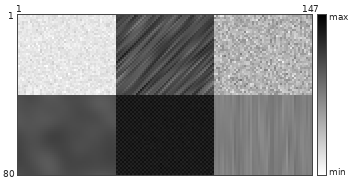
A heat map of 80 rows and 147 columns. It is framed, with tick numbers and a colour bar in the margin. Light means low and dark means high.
It is made of 2 by 3 panels. Panel 1,1: very low, fine-grained, faint in contrast. Panel 1,2: high, slanting up to the right. Panel 1,3: low, fine-grained. Panel 2,1: high, smooth, faint in contrast. Panel 2,2: very high, checkered, faint in contrast. Panel 2,3: middling, streaked downward, faint in contrast.
